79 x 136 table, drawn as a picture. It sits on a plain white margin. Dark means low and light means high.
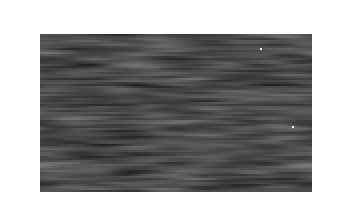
Grain: streaks across. Average level on the scale: 30%. Lone odd cells: 2, each higher than its neighbours. Histogram: heavy tails on both sides. Mirror symmetry: none.
